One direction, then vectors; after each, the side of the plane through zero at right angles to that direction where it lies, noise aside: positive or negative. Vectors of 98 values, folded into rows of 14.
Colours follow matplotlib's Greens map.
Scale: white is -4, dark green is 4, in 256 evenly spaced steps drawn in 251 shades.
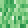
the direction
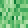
negative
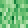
negative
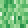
positive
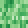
positive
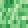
positive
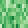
negative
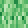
negative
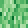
negative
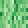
negative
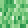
positive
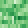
positive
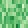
negative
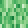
negative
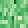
negative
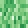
positive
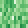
positive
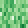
positive
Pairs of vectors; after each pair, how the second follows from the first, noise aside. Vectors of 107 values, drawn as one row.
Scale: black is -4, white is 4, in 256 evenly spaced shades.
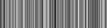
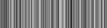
wrapped around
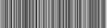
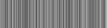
shrunk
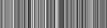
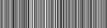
sign-scrambled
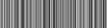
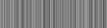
shrunk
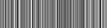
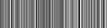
wrapped around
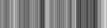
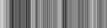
reversed
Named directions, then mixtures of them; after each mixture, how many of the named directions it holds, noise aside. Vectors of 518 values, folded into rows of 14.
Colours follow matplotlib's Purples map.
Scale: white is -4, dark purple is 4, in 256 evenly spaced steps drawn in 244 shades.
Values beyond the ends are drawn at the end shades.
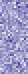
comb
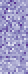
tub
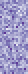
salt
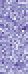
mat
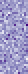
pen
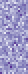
two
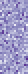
one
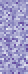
three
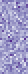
one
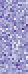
three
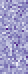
two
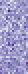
one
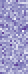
one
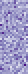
two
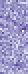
one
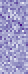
three
